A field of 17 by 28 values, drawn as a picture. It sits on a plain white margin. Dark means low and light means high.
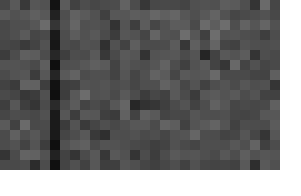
Histogram: skewed, a long tail of low values. Average level on the scale: 30%. Odd lines: column 6.
